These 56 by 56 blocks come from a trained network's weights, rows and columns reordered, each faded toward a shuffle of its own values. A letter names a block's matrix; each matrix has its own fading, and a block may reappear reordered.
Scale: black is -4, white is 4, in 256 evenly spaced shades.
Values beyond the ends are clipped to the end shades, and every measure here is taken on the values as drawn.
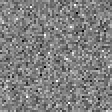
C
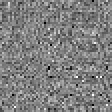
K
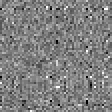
K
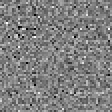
K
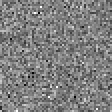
C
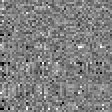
K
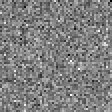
C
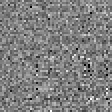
K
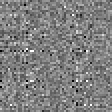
K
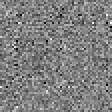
K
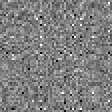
K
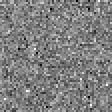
C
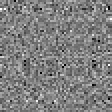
K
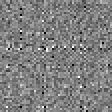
K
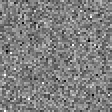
C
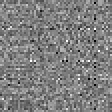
K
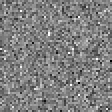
C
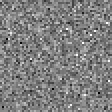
C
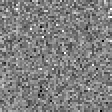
C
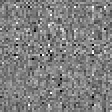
K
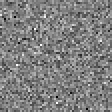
C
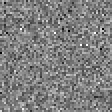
C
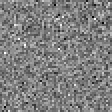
C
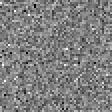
C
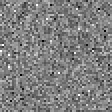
C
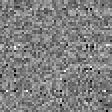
K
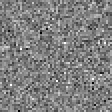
C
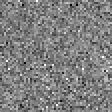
C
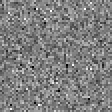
C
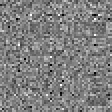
K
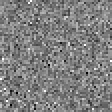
C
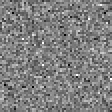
C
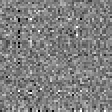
K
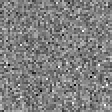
C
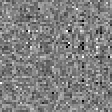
K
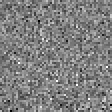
C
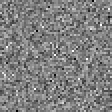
C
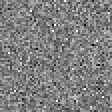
C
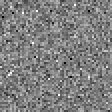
C
